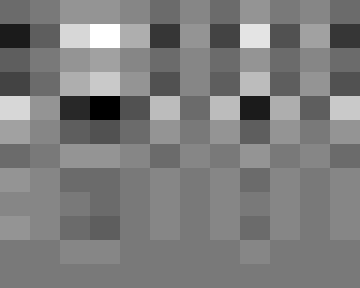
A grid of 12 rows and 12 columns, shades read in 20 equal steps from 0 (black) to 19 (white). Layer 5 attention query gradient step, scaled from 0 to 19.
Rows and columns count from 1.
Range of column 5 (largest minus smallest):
7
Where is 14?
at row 4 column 9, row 5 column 6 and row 5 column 8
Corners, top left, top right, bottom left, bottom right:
8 8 9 9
